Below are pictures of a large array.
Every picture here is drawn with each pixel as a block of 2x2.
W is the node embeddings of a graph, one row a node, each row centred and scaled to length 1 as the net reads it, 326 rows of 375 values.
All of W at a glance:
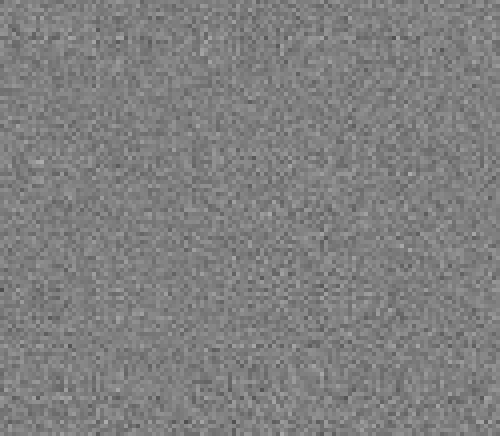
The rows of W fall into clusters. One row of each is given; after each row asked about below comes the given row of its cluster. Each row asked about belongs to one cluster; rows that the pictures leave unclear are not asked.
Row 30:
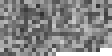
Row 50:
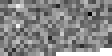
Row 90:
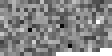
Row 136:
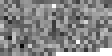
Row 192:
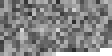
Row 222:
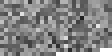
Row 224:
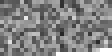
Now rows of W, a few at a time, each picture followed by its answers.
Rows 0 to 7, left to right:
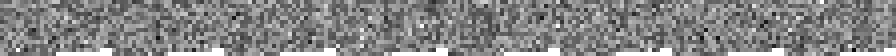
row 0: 50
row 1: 224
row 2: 222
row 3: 90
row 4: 30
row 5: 90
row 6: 136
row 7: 222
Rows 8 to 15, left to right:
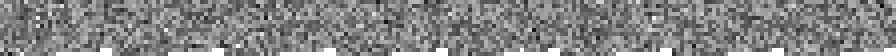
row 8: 30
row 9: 50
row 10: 224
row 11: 90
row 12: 136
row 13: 30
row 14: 136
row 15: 192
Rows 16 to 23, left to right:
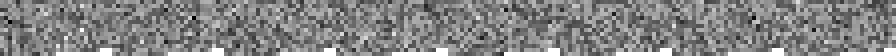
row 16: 136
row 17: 222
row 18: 136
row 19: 90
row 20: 50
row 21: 136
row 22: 136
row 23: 90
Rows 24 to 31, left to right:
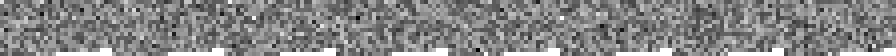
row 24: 224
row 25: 90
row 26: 222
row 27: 224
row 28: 224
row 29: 224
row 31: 136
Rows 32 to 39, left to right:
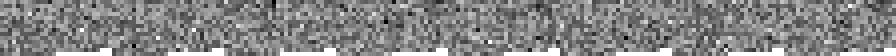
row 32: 136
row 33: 136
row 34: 224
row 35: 90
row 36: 90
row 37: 136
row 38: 30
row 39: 90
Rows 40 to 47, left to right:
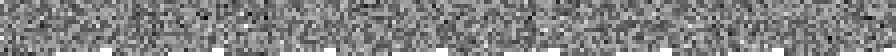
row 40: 224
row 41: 30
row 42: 224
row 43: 192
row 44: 222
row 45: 224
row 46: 224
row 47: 136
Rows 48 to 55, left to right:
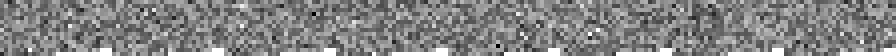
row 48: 224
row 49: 192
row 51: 224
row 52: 222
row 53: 50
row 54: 30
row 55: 136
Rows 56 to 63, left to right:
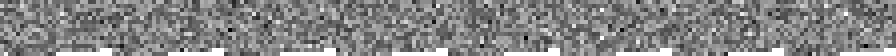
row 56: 50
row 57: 222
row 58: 224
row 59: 192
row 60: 30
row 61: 192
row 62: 222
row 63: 50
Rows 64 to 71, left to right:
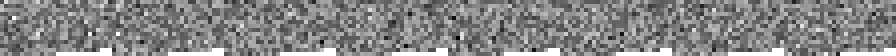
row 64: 222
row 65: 192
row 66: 224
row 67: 90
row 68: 136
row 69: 90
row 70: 192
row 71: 50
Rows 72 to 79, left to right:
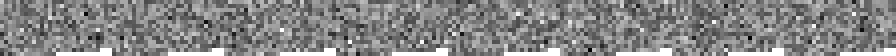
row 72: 30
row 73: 136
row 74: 222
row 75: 136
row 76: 224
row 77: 50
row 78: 30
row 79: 222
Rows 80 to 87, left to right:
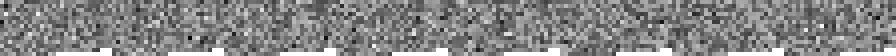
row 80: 90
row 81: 30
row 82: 90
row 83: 222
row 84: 90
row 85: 50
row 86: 192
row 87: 30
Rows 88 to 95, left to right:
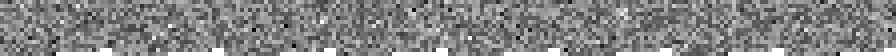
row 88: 50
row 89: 192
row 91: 30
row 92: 136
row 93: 50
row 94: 50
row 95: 222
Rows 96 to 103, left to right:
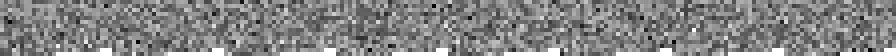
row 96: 136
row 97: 192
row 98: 50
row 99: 30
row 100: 224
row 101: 136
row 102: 192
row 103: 222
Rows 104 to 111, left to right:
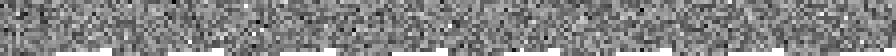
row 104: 224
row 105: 136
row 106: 50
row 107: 222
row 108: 136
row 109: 224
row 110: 192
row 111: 192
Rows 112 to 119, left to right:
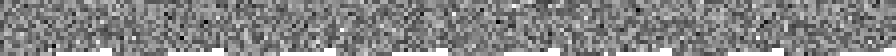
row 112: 192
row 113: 136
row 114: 192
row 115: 222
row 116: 90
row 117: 224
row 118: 136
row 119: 136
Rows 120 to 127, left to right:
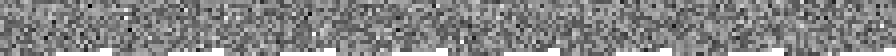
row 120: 136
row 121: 222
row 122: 222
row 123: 192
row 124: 136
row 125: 136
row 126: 192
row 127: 224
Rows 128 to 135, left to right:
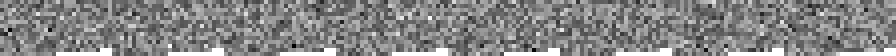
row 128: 192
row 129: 224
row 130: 90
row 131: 224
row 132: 222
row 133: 136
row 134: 30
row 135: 192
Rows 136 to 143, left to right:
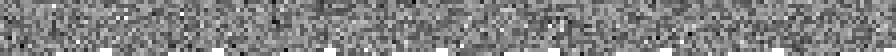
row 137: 222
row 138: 90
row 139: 224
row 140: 50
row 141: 136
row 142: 224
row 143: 222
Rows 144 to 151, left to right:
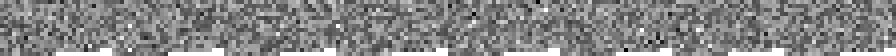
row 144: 136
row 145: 50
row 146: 192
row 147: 192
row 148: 224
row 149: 136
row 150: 222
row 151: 222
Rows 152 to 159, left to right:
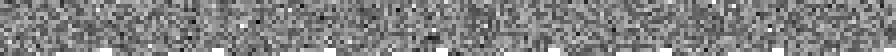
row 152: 224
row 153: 222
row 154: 50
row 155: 30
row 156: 30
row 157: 50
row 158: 30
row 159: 192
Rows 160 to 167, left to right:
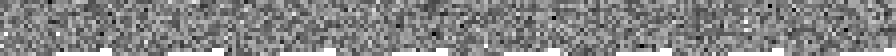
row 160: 90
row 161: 90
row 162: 224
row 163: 90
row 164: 222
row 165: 50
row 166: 30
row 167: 192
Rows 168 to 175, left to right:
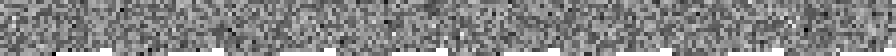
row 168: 222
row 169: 192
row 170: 90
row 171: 90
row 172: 136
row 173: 192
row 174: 224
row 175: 30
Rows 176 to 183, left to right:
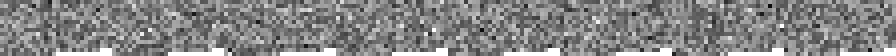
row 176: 224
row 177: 50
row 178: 50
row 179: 222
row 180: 136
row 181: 90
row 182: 30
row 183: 192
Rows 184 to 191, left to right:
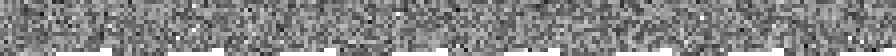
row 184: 30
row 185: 136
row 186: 90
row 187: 50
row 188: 90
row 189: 224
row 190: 50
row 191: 136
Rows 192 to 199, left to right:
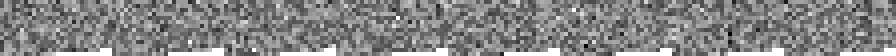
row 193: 192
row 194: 224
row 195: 192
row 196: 222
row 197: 90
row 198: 224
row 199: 222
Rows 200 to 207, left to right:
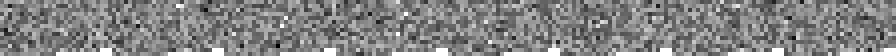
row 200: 222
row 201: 90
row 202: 192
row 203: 224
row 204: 90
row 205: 30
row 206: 90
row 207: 136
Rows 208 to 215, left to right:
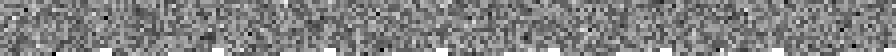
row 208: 222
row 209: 30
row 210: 50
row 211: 192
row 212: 224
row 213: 90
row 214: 192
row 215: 90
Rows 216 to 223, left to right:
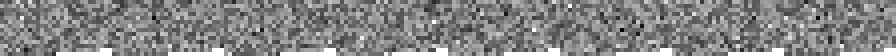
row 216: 50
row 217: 224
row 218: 50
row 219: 90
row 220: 192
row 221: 192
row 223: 224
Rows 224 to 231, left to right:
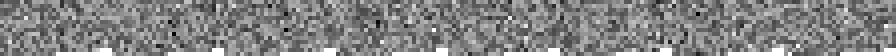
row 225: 90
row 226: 192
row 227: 30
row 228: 192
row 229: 90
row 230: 224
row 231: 50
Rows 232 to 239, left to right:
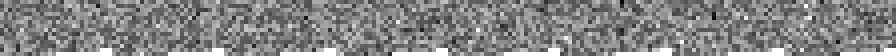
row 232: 192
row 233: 222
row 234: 222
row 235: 50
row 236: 90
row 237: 224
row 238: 224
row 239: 50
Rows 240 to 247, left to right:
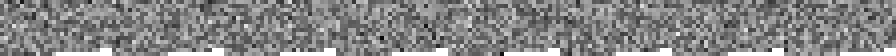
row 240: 224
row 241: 90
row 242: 222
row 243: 136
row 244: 50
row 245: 136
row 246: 90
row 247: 192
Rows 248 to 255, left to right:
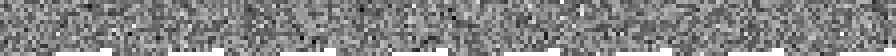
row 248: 90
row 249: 224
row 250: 30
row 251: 30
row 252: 136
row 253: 224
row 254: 222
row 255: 90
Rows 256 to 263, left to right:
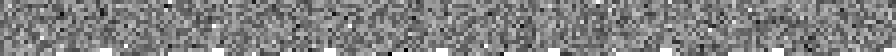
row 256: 192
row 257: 50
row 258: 222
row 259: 222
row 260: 222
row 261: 30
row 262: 50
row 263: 136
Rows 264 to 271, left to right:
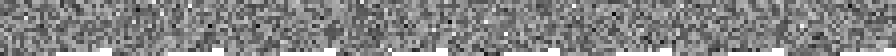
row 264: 224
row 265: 30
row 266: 192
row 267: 30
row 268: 90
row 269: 136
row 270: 192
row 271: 50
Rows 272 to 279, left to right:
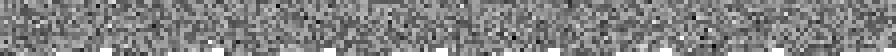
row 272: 30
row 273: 224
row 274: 136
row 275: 136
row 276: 136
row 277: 224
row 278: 50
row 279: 50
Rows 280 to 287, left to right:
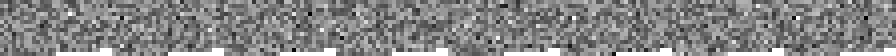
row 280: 224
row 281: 222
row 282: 222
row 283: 224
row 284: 50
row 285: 222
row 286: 192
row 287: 222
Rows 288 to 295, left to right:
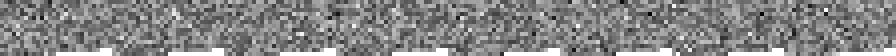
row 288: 224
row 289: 50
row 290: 222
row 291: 50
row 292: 222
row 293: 50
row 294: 50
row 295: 192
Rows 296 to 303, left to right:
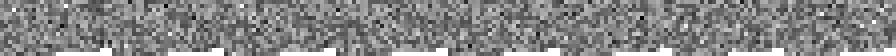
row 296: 90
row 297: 136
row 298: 136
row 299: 136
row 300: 136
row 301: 222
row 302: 222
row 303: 192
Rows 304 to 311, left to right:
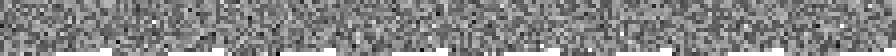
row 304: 192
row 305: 30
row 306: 50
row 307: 192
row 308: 224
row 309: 224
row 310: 224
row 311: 192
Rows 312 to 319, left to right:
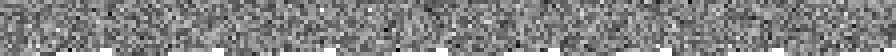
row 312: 222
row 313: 50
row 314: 224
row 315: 90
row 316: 90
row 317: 90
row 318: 136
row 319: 192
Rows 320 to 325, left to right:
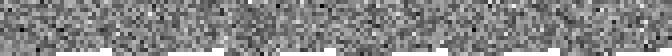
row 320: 192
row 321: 90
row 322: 30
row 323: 50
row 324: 90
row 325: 136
